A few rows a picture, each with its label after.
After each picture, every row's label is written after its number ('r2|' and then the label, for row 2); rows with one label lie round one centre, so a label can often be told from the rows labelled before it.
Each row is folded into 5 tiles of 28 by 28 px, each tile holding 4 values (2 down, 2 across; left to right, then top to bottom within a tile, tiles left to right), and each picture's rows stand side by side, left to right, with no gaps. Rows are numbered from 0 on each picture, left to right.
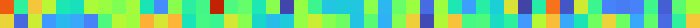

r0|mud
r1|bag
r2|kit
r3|kit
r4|kit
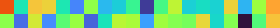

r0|mud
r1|kit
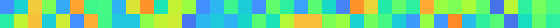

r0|bag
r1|mud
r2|bag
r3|mud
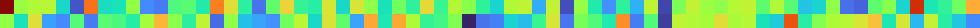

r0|mud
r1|bag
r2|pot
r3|mud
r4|kit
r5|pot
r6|bag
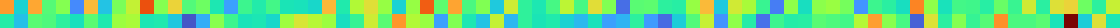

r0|mud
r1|mud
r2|pot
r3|mud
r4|mud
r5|mud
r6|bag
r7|pot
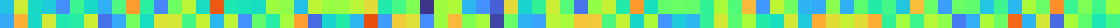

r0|kit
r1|bag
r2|pot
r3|kit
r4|bag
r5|pot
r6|bag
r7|bag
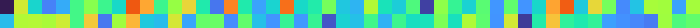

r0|kit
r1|mud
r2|mud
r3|kit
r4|mud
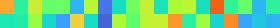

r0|mud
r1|bag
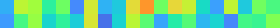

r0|kit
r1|mud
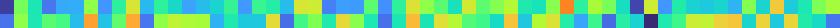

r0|kit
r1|kit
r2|kit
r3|pot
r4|mud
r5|bag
